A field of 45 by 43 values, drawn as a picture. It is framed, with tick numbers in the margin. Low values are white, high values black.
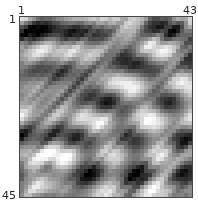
Horizontal stripes repeat 5 times down the table. The bottom left is the ninth with the lowest average. No overall slope runs across the table. The ninth with the highest average is the top left. Rings spread out from the bottom left.
